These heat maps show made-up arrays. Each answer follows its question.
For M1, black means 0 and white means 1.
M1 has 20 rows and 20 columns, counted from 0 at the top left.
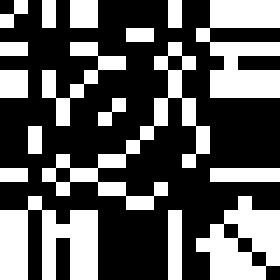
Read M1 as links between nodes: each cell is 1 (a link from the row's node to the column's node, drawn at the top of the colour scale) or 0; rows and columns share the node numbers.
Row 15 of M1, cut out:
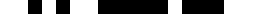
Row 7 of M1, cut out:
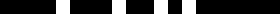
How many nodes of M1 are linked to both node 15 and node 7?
0
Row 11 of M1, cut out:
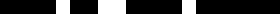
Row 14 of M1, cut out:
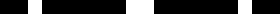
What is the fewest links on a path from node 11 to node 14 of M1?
4
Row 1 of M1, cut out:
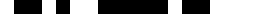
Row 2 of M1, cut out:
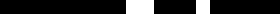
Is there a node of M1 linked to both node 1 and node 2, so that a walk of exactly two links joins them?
no
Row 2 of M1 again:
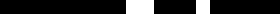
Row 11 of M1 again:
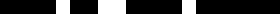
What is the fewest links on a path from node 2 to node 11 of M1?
5
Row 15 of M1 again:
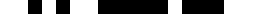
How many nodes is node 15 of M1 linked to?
10
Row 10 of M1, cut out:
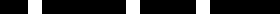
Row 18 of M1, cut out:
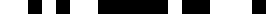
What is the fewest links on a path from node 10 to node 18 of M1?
3
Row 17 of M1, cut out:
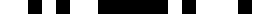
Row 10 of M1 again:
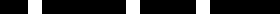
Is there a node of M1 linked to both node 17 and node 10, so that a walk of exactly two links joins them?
yes
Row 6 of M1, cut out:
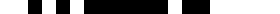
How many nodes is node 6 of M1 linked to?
10
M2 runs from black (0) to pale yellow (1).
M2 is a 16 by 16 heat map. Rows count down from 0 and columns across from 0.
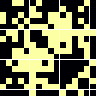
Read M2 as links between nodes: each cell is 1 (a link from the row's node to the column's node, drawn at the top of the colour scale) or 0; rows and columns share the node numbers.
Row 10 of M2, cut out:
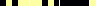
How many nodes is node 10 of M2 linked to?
7
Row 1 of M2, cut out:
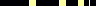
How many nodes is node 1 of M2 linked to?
3
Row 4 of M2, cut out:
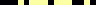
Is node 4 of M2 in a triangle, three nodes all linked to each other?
yes
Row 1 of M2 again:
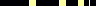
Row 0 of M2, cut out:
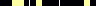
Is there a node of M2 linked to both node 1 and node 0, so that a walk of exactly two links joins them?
no
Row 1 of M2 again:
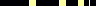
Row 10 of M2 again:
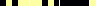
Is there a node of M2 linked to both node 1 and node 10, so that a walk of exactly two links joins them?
yes
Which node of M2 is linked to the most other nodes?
node 5
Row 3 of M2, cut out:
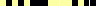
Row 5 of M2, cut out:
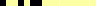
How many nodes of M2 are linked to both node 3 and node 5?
7
